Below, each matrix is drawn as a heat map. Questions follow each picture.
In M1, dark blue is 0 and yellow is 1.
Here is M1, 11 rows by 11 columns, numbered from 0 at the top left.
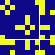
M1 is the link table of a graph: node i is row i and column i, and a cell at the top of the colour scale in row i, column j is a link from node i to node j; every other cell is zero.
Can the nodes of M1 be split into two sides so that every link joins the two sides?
no
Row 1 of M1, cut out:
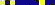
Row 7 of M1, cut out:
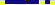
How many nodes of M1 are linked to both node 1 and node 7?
2
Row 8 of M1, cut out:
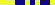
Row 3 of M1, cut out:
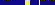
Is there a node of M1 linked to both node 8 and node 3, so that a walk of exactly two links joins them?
yes
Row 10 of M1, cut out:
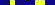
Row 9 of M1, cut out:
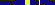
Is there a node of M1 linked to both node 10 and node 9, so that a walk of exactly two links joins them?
no
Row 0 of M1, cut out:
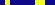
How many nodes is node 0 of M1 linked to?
3
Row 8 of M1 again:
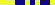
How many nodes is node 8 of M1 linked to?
6
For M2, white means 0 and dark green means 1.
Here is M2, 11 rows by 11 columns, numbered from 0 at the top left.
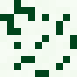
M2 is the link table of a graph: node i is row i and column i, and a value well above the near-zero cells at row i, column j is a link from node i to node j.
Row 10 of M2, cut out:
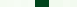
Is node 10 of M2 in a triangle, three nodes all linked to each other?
yes
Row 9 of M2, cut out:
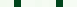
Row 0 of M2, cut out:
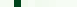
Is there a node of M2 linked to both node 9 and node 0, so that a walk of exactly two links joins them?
yes
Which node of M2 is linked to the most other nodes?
node 2
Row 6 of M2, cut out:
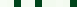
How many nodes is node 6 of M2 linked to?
3
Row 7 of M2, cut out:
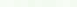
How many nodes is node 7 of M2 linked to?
0
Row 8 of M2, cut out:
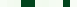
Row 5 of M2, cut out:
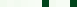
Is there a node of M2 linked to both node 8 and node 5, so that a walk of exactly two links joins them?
no
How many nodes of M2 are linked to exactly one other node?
1
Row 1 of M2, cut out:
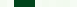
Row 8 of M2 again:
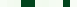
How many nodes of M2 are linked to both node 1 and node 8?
2
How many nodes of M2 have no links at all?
1
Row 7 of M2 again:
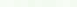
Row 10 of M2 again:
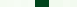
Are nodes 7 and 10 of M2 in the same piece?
no
